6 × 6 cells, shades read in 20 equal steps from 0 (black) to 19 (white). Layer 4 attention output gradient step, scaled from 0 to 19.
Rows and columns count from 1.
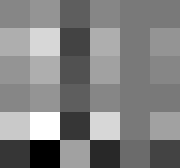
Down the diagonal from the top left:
10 16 6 10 9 5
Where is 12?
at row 3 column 4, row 5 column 6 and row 6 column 3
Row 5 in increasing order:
4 9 12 15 16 19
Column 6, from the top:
9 11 10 9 12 5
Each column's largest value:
15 19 12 16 9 12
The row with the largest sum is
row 5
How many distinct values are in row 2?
5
